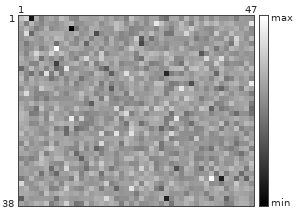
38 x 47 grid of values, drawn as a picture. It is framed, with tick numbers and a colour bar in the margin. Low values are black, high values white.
Overall the values sit about 60% of the way up the scale. There are no regular stripes. A few values lie far out on both sides of the bulk. The grain is fine, like static. There is no overall slope. The halves do not mirror each other. No seam splits the table.
